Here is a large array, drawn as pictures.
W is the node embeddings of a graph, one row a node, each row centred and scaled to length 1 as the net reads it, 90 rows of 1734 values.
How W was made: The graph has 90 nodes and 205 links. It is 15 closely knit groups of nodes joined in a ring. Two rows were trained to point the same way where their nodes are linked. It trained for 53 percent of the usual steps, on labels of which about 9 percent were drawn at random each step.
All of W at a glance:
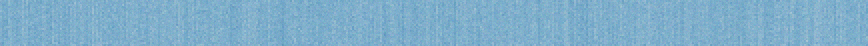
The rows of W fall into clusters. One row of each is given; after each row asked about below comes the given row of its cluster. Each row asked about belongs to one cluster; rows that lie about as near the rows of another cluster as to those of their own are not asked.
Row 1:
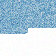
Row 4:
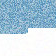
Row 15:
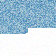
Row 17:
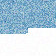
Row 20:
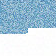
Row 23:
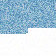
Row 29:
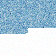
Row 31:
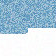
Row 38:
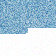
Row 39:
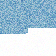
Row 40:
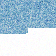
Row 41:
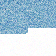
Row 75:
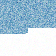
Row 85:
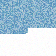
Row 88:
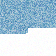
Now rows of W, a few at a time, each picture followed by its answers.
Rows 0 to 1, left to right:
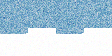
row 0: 88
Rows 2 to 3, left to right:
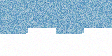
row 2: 23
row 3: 88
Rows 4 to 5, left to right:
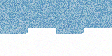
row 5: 1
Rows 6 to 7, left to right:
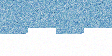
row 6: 29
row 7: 20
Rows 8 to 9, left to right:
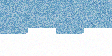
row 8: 31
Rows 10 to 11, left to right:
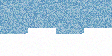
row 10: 20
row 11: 17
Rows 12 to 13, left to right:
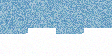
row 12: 75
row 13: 39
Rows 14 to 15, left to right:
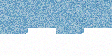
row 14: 15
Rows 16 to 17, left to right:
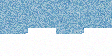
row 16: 39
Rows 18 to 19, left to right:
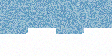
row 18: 41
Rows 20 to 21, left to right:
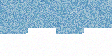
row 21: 40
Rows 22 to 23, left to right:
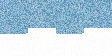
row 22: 39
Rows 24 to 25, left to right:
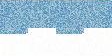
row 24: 40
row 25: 40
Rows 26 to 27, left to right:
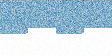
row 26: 17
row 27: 29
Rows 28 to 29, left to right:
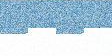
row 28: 39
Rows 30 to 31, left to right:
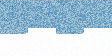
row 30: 4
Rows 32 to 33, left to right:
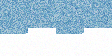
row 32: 75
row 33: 15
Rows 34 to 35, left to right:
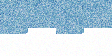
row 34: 15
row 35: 15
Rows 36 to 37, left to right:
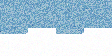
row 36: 31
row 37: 4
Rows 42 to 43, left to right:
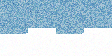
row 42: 38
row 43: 31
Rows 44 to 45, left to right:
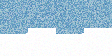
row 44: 1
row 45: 75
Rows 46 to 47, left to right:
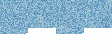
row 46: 20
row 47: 40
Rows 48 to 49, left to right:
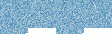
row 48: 75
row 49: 29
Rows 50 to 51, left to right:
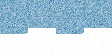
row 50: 38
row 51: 41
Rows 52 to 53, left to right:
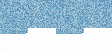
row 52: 85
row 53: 85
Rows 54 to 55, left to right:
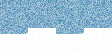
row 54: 41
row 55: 1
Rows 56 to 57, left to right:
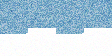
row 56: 1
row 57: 15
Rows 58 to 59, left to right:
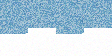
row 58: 75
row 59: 15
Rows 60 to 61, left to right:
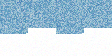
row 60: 40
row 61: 38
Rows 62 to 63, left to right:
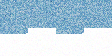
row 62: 17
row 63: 41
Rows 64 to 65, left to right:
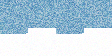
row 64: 23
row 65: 38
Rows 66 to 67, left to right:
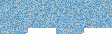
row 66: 1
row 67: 4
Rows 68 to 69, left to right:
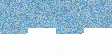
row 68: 31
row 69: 40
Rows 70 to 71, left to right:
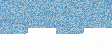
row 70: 17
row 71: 15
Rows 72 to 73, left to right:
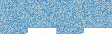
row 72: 29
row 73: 38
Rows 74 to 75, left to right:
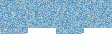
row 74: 38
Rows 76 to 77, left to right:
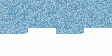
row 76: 4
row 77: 39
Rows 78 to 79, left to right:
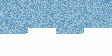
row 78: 75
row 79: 41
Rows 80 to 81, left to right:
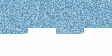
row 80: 85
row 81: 4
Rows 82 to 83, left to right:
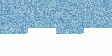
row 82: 40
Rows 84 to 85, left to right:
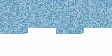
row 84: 38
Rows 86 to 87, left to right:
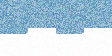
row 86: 85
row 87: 31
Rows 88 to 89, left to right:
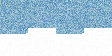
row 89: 17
